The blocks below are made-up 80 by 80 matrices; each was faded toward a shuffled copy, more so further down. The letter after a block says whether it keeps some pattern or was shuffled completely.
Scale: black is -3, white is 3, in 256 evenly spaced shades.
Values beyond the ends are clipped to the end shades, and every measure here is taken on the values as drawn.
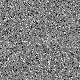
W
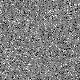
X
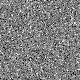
W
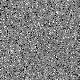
X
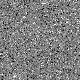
X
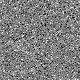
W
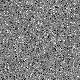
X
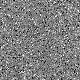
W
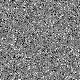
W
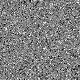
X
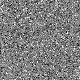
W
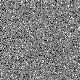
X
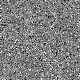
W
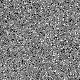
W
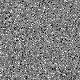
X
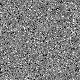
W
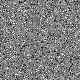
W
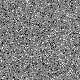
W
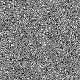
X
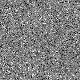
W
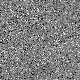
W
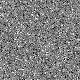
W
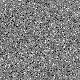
W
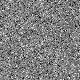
W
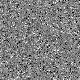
X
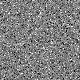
W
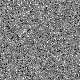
W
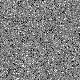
W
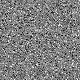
X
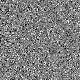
X
